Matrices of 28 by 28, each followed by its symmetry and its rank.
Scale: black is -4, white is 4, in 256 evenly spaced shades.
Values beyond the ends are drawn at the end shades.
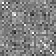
symmetric, rank five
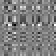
neither, rank two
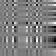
neither, rank one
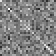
symmetric, rank five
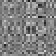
neither, rank three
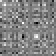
symmetric, rank three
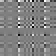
neither, rank one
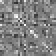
symmetric, rank five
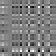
neither, rank one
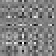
neither, rank two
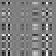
neither, rank one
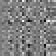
neither, rank three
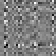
neither, rank three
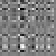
neither, rank two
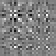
symmetric, rank three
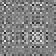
symmetric, rank three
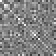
symmetric, rank five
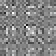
symmetric, rank three
